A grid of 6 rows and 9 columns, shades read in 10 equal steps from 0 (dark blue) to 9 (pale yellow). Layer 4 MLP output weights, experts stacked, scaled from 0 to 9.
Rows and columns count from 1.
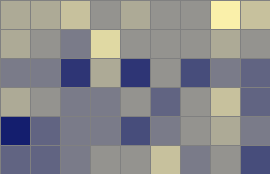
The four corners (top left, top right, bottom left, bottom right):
6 7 3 2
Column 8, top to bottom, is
9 6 4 7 6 5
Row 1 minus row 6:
3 3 3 0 1 -2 1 4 5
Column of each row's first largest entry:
8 4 4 8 8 6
